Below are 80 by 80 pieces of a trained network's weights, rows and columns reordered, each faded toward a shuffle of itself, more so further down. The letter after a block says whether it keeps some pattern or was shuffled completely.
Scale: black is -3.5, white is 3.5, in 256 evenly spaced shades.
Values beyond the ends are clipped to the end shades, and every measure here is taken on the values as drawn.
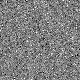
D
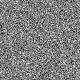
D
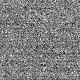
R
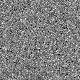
D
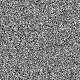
D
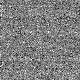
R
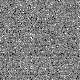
R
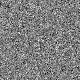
D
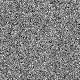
D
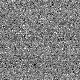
R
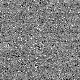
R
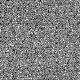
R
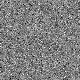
D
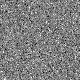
D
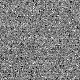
R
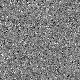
D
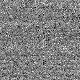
R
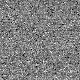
R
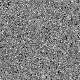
D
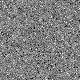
D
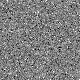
D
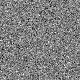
D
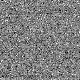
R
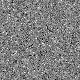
D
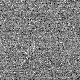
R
